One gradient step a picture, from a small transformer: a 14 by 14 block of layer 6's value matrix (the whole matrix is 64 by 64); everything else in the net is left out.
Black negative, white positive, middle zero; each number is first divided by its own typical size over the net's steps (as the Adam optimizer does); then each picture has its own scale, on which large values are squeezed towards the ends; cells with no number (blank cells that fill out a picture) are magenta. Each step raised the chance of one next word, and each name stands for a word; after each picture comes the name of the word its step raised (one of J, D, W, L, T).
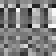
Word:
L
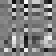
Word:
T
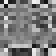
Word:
T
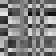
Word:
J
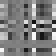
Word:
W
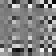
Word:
T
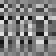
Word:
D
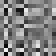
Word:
J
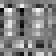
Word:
L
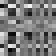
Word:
W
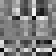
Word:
J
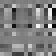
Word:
L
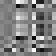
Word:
T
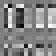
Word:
L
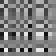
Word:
W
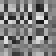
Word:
D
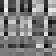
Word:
J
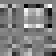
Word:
L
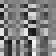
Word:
D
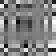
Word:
J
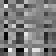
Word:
W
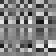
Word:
J
